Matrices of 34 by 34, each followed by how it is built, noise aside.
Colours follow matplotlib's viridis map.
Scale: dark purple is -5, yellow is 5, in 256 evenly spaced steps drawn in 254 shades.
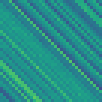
Toeplitz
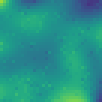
smooth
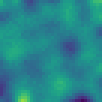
smooth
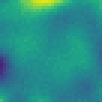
smooth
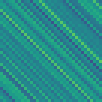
Toeplitz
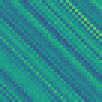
Toeplitz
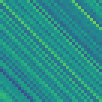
Toeplitz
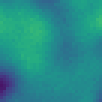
smooth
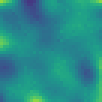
smooth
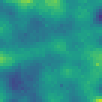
smooth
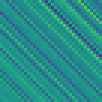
Toeplitz
